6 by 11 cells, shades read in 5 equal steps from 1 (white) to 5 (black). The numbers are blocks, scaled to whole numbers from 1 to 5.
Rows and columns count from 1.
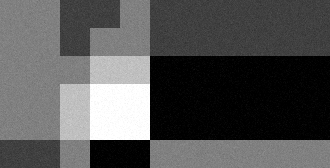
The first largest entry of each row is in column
3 3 6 6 6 4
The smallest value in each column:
3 3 2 1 1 3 3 3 3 3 3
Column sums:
19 19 18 16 15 26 26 26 26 26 26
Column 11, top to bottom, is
4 4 5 5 5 3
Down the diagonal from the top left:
3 3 3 1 1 3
